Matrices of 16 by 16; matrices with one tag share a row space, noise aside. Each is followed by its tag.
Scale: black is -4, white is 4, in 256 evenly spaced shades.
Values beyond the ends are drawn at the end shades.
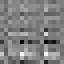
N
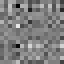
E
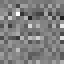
E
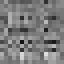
N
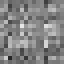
N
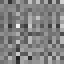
E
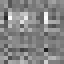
N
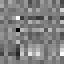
E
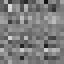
N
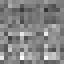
N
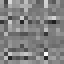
N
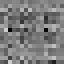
N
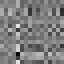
E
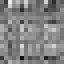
N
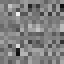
E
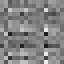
N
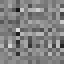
E
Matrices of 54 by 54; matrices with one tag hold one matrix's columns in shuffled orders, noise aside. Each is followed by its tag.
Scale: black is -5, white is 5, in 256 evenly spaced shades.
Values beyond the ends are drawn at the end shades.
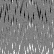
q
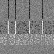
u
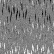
q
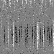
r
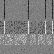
u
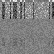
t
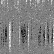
r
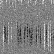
r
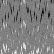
q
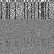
t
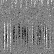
r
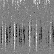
r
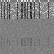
t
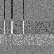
u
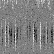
r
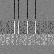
u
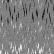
q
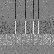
u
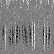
r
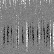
r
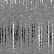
r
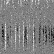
r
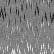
q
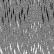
q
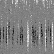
r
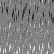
q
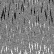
q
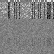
t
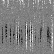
r
